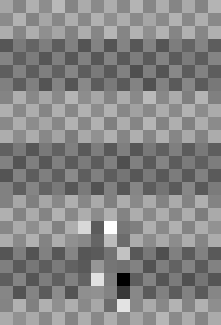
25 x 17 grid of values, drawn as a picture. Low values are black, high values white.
Odd patch: rougher, in the bottom middle. Roughest part: bottom middle. Stripes: horizontal, repeating 3 times. Slope: none.
